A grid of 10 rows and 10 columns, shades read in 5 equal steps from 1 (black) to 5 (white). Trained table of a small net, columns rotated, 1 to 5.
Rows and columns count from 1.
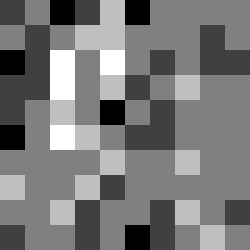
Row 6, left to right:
1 3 5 4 3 2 2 3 3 3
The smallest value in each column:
1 2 1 2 1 1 2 3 2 2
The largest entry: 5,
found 4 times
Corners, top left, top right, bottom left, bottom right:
2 3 2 3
